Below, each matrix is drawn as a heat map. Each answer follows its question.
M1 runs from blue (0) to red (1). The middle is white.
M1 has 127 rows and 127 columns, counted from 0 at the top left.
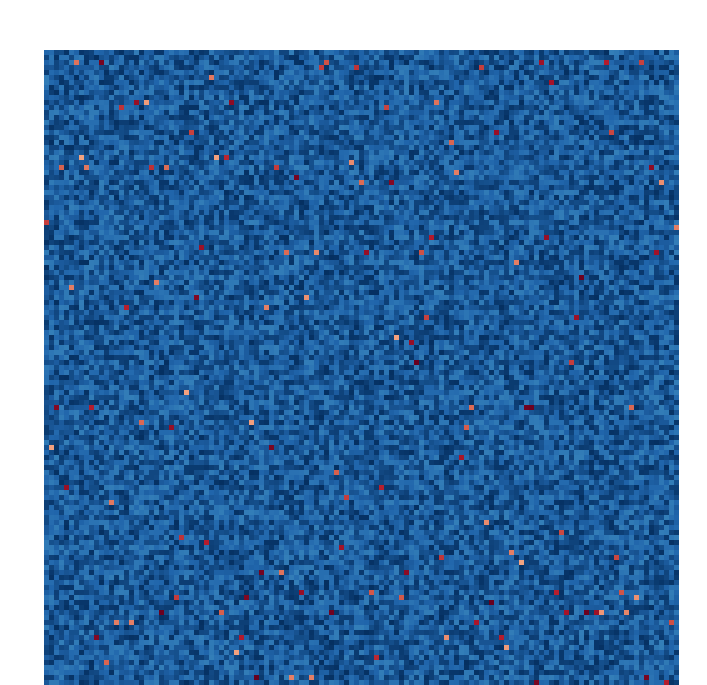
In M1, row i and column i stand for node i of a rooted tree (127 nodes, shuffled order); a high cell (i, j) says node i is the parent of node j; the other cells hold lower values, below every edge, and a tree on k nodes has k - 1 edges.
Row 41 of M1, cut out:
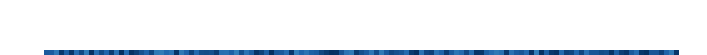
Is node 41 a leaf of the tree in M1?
yes
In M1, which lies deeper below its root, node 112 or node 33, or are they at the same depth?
node 33
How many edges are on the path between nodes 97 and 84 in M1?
5
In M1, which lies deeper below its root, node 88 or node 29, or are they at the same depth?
node 88
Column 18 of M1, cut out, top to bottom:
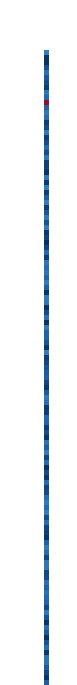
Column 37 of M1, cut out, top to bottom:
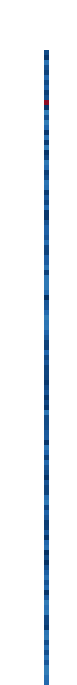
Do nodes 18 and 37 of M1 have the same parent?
yes
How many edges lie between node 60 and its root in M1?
6
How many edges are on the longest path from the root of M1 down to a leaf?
9
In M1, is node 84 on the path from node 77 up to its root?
no
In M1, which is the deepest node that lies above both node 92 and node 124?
2
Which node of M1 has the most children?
112
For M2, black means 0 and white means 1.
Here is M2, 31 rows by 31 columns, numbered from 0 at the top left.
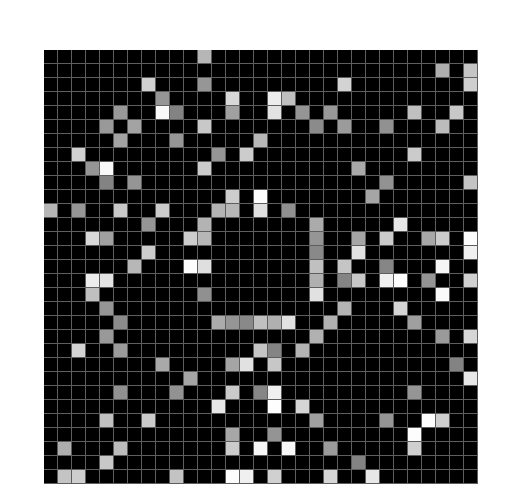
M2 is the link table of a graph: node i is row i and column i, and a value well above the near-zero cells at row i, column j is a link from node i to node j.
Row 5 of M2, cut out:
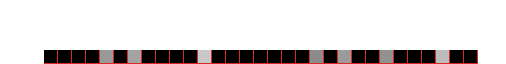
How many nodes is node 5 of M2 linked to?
7
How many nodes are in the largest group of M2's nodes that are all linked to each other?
2
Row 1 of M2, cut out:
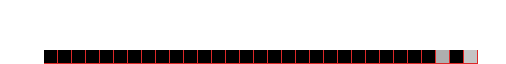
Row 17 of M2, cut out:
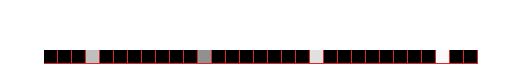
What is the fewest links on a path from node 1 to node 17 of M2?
2
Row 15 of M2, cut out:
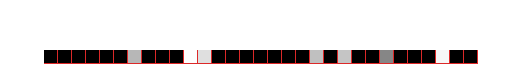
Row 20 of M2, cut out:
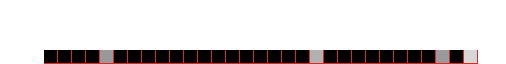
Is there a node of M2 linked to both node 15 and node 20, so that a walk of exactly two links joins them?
yes
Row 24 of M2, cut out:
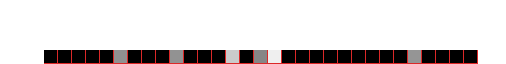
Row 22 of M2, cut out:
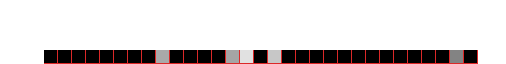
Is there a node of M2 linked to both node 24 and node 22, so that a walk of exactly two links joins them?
yes
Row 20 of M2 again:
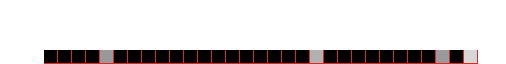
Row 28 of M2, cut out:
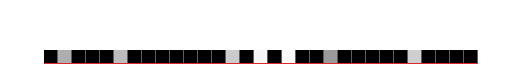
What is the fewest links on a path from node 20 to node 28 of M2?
1
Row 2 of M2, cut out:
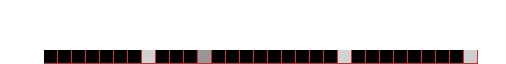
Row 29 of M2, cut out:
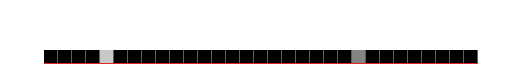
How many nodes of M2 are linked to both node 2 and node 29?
0
